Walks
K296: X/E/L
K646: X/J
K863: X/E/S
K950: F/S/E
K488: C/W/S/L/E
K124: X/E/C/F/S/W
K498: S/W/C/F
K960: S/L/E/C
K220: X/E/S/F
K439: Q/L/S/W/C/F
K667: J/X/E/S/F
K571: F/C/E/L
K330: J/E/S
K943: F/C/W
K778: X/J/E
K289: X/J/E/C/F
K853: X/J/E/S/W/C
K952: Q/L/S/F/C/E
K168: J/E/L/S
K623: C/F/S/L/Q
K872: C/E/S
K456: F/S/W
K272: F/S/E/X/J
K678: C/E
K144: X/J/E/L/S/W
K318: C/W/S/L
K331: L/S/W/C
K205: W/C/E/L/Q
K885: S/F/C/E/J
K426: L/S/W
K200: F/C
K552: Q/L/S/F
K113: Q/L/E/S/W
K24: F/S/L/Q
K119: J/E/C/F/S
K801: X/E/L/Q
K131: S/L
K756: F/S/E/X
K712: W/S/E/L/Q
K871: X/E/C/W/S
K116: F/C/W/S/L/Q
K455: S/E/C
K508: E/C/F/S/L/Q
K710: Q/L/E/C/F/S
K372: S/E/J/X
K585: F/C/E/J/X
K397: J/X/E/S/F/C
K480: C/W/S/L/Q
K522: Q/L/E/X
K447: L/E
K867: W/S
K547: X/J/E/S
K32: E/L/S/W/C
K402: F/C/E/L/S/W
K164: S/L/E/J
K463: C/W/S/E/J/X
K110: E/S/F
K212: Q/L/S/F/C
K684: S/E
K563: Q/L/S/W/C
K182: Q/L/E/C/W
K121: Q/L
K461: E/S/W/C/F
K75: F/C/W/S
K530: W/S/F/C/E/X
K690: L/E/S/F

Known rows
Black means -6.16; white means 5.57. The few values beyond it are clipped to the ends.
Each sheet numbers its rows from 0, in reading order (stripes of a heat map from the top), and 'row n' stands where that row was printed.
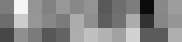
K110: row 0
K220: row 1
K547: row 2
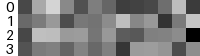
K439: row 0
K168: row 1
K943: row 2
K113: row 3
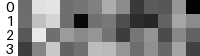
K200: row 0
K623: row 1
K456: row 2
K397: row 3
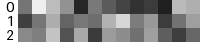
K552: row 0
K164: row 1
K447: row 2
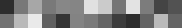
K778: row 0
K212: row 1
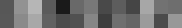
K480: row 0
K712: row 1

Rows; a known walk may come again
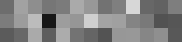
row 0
K756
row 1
K455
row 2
K402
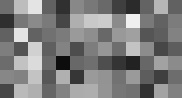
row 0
K212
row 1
K372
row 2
K867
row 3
K296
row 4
K623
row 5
K447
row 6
K119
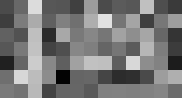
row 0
K205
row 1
K164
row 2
K32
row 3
K563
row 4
K585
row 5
K24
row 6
K318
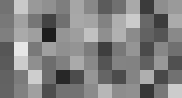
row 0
K220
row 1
K863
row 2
K872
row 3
K456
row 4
K75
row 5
K801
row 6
K168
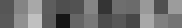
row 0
K712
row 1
K480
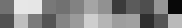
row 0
K200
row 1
K330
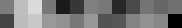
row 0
K121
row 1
K943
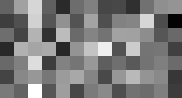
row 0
K508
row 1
K182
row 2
K488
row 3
K646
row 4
K952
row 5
K124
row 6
K571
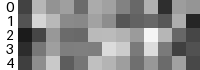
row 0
K667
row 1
K498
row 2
K463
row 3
K778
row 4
K397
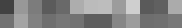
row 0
K547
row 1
K426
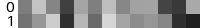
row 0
K684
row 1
K678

